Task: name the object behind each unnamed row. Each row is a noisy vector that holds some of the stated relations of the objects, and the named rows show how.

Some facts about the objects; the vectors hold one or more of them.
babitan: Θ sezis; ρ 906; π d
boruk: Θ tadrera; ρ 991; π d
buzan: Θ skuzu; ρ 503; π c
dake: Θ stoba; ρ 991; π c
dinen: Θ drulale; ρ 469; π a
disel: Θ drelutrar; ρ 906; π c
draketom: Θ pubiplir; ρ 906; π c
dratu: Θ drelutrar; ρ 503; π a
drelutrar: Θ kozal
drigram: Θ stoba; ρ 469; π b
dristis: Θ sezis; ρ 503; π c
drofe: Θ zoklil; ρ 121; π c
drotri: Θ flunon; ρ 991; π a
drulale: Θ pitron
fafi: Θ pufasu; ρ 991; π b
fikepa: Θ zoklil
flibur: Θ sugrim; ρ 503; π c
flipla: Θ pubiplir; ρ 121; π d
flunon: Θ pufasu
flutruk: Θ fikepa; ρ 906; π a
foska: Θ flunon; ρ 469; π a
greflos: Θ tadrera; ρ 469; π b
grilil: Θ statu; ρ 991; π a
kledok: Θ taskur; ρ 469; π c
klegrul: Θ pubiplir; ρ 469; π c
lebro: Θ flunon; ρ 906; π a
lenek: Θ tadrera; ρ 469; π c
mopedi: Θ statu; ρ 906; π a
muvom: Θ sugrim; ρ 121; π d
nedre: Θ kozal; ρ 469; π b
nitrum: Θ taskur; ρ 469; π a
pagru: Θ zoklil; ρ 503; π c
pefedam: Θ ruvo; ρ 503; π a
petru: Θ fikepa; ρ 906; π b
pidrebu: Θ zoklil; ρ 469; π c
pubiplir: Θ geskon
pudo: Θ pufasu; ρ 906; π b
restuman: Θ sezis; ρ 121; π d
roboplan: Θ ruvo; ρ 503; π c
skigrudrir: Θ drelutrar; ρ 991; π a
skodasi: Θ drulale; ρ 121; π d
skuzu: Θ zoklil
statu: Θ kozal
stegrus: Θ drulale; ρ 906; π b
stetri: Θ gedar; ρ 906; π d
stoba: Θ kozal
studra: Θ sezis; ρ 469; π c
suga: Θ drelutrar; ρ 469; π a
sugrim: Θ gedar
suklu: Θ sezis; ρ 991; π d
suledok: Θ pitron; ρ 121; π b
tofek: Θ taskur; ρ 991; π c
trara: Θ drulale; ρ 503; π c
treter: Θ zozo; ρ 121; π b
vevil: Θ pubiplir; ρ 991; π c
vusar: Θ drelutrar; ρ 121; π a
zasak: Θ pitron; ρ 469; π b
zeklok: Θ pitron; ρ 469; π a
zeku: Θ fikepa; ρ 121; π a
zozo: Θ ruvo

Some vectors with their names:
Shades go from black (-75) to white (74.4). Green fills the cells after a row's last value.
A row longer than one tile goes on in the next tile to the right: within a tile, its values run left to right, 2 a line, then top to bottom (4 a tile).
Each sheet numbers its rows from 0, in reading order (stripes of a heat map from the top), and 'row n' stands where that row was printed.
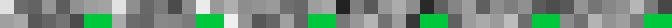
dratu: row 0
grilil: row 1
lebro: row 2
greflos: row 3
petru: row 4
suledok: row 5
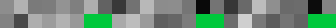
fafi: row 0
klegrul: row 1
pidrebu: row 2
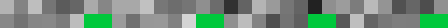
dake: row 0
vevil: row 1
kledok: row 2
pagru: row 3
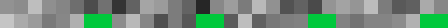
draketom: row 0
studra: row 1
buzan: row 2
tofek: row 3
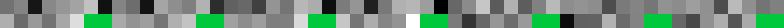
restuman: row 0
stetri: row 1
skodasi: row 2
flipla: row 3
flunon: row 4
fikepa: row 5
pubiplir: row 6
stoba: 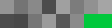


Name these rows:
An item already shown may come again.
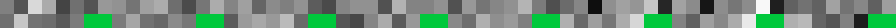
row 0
trara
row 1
flibur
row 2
petru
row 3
geskon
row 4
suledok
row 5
muvom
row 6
suklu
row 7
nitrum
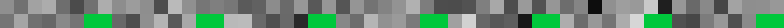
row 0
flibur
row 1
pubiplir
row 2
suga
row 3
suledok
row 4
dinen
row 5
muvom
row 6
drelutrar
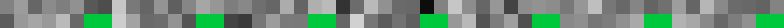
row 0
petru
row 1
mopedi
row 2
sugrim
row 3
pidrebu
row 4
flutruk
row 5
drofe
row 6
disel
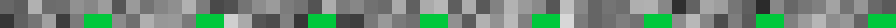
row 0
drulale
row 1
suledok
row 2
foska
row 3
sugrim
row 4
treter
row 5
vusar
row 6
studra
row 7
stegrus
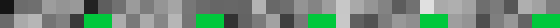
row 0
zasak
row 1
pudo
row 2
drulale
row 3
drotri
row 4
zeku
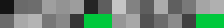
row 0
zasak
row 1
pefedam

